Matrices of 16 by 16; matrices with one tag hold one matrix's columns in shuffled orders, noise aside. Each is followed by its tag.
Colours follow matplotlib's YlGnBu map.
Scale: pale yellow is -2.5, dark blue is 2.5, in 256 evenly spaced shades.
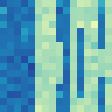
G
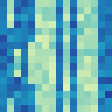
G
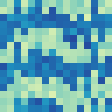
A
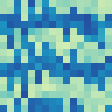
A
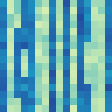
G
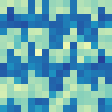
A
